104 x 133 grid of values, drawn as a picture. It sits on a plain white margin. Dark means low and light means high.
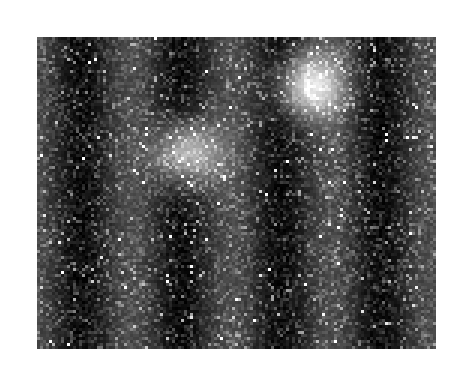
The ninth with the highest average is the top right. The halves do not mirror each other. There are two bumps. Most values sit low, with a long tail of high ones. Stripes running up and down repeat 4 times from left to right.
